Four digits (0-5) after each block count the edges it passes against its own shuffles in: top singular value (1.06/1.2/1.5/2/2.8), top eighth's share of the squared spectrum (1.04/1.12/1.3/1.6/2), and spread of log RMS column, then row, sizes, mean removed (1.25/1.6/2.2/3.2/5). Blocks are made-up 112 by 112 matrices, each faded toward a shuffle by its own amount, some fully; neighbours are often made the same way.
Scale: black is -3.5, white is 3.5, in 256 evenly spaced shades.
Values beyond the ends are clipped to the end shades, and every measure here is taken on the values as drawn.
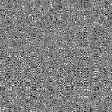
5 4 2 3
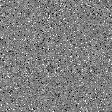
3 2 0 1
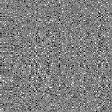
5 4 3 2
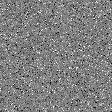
2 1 0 0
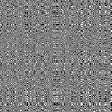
5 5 4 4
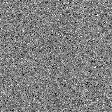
0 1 0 2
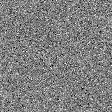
0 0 0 0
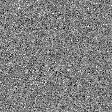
0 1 0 2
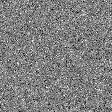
0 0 0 0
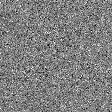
0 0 0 1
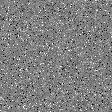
1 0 0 0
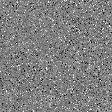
3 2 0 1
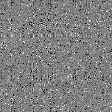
4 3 2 1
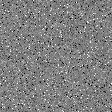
0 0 0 0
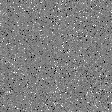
2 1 0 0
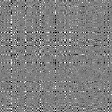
5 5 3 4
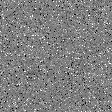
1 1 0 0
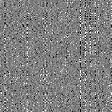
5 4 3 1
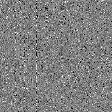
4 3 2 1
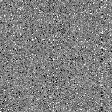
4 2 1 0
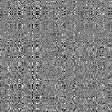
5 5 4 3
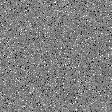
2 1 0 0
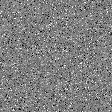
0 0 0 0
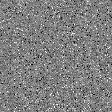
3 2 1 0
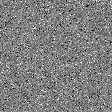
2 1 0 0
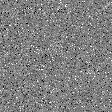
1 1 0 1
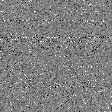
3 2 0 2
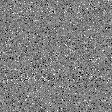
2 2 0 2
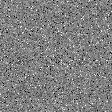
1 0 0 0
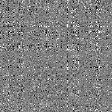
2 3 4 3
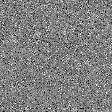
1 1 1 1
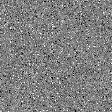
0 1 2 1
